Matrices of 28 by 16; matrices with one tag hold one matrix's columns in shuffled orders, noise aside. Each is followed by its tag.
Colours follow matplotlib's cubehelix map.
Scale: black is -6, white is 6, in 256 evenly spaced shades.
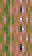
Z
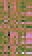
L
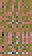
L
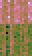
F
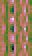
Z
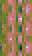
Z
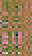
L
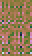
L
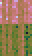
F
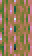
Z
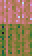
F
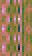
Z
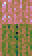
F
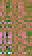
L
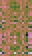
L
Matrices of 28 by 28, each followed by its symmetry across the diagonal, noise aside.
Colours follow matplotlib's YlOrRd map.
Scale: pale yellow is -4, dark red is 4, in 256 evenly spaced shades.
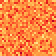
symmetric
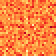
antisymmetric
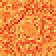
symmetric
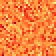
antisymmetric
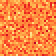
neither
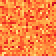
antisymmetric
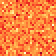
symmetric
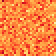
neither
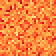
symmetric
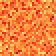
symmetric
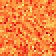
antisymmetric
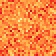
symmetric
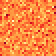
neither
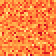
neither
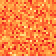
neither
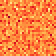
antisymmetric
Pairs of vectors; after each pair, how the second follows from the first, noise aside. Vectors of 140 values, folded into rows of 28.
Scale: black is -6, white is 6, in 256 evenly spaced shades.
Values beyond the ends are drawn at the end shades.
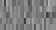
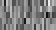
scaled up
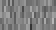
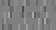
partly zeroed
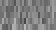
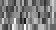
scaled up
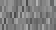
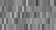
negated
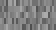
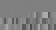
partly zeroed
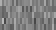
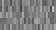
reversed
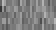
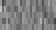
negated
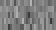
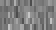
negated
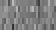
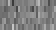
negated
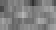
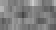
negated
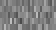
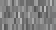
reversed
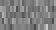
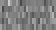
reversed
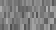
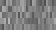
reversed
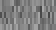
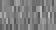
negated
